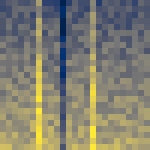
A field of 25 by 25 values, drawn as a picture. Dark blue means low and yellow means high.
Slope: up to the bottom. Odd lines: columns 7, 11 and 16. Average level on the scale: 50%.
